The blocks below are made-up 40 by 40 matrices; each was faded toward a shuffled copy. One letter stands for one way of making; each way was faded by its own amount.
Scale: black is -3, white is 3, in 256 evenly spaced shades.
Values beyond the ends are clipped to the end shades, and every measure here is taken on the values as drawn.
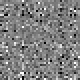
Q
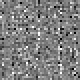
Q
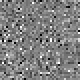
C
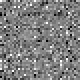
C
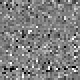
Q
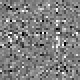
Q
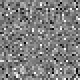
C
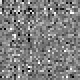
Q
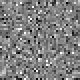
C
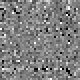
Q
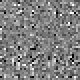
Q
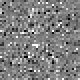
C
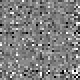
Q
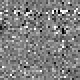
Q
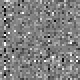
Q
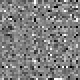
Q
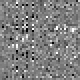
Q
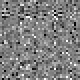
C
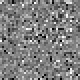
C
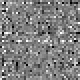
Q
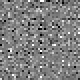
C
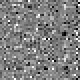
C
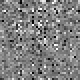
Q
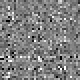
Q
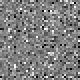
C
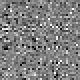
C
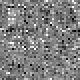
C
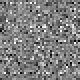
Q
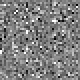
Q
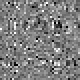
C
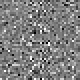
C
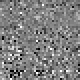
Q
